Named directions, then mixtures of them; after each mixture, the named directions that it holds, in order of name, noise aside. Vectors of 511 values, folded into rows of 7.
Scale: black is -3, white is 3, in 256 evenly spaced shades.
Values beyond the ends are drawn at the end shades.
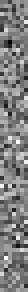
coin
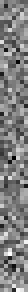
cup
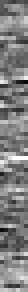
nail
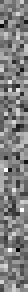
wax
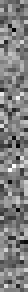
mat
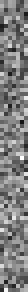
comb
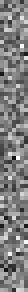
coin, cup, wax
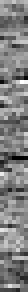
nail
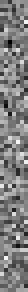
coin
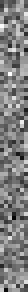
comb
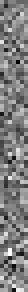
cup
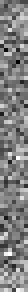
cup, nail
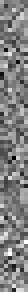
cup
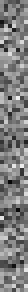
cup, mat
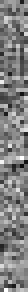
comb, mat, nail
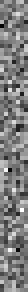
wax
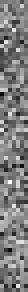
cup, mat, wax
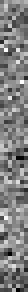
cup, mat, nail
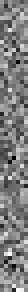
cup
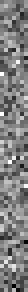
comb, cup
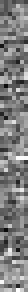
cup, nail, wax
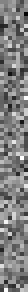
comb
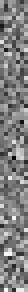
comb, cup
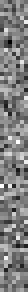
coin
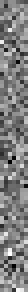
cup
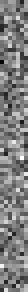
comb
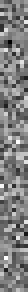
coin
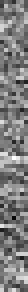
comb, cup, nail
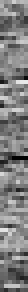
nail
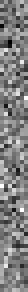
coin, wax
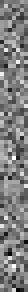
cup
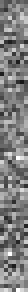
coin, cup, nail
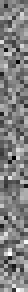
cup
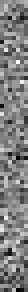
cup, nail
